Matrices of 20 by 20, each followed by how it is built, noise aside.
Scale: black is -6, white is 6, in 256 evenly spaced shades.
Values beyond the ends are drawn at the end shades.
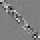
banded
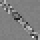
banded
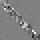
banded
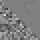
lower triangular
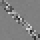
banded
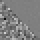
lower triangular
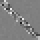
banded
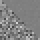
lower triangular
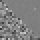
lower triangular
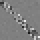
banded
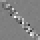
banded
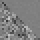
lower triangular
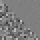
lower triangular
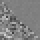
lower triangular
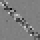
banded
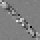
banded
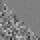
lower triangular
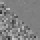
lower triangular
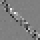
banded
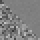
lower triangular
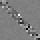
banded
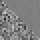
lower triangular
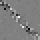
banded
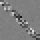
banded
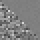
lower triangular
